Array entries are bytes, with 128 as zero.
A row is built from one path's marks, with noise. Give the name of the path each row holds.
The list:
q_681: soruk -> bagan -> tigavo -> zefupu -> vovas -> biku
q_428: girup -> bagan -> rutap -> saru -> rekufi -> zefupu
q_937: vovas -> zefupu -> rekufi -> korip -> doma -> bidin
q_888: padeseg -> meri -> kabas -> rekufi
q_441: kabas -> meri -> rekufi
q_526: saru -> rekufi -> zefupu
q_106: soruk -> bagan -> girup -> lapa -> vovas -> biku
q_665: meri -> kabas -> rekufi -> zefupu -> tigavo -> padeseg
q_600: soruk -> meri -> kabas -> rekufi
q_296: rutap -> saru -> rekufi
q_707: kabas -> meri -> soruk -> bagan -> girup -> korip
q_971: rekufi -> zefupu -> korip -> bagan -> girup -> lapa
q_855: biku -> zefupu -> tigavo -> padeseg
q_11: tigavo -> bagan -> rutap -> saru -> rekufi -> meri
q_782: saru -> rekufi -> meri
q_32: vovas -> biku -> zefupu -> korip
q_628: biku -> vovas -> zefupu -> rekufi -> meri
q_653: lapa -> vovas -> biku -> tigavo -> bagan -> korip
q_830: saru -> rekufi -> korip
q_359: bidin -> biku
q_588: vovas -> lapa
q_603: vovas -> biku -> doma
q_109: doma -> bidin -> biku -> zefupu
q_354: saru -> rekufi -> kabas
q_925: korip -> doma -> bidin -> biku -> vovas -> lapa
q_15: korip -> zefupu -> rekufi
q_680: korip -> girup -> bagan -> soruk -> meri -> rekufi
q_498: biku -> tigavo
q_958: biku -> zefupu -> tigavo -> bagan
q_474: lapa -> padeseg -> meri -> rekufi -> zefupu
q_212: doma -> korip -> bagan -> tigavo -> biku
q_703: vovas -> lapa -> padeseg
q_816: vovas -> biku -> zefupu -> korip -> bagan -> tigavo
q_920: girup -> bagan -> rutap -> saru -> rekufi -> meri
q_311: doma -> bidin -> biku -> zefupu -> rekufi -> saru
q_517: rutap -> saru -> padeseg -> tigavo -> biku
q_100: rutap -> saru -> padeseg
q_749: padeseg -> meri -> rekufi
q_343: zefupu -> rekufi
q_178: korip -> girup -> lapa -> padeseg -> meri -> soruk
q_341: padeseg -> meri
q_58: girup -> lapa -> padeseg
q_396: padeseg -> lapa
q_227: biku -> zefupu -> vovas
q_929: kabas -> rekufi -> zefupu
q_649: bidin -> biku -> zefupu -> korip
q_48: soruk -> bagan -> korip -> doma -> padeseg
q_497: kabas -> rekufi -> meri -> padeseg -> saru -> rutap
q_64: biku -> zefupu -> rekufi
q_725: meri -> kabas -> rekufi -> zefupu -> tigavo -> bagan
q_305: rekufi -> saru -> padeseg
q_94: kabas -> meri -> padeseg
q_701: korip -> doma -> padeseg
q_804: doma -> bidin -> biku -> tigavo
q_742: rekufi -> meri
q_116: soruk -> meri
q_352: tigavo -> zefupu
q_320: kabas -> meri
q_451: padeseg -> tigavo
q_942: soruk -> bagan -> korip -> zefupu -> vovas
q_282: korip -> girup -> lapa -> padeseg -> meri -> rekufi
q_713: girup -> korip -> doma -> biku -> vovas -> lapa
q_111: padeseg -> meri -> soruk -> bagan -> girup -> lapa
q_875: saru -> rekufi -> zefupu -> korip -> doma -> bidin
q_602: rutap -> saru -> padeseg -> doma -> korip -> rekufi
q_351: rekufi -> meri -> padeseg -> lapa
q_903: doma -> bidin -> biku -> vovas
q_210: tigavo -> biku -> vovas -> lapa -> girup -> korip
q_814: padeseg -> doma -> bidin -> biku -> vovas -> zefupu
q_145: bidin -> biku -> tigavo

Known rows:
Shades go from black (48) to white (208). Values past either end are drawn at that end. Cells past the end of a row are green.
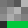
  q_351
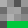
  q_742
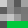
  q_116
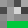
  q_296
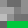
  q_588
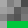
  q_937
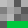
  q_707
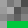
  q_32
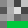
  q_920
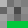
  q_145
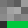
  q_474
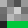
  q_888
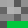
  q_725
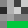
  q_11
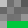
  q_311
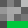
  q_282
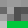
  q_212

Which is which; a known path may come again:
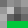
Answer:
q_653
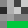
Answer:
q_11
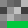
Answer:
q_100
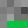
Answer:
q_701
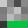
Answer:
q_441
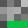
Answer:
q_282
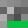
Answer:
q_958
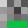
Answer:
q_903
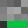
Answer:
q_474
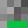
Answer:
q_32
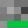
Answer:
q_15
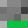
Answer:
q_875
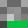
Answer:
q_341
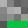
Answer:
q_929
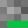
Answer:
q_343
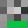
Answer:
q_428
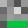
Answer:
q_354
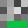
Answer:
q_920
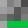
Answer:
q_937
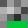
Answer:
q_971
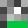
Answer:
q_497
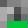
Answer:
q_210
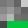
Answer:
q_178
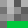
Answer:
q_680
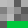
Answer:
q_707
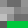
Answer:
q_588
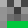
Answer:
q_814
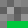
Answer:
q_855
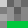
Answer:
q_359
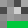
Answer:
q_296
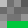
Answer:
q_311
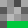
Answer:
q_782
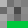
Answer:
q_145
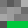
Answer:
q_396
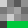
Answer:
q_320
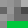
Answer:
q_48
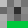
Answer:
q_804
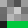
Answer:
q_888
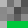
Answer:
q_649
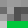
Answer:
q_212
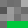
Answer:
q_451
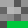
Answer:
q_725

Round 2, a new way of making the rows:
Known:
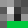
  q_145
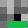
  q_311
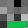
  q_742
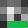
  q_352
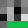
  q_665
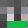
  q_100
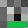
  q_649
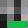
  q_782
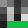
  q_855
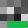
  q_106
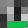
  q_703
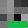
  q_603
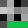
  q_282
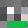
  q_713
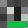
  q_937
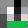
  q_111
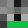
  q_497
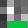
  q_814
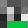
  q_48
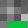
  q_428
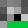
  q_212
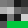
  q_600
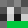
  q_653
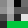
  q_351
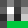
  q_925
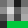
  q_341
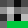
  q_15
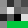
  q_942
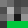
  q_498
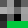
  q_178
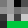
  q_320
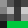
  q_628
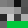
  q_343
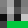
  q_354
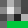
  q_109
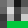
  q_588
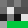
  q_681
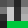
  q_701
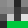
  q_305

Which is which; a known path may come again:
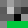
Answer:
q_804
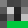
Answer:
q_937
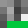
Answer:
q_58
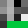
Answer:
q_351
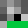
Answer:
q_212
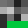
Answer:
q_116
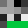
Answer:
q_441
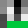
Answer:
q_111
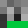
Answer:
q_830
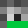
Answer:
q_296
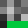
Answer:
q_526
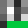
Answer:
q_396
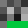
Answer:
q_32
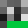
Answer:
q_875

